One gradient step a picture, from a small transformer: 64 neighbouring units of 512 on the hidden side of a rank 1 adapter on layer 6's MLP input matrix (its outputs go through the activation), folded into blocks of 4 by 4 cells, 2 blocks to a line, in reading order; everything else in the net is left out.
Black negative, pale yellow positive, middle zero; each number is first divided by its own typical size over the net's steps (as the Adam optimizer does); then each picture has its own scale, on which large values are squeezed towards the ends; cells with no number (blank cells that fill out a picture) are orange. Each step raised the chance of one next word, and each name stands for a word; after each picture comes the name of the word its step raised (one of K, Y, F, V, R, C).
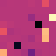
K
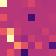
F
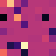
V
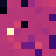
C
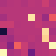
C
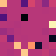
K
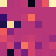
V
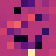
C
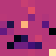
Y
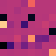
K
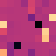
K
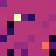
V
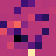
C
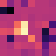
K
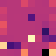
Y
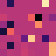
Y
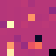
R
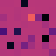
F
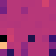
F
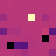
F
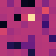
F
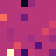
R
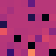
C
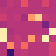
Y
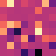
Y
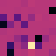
K
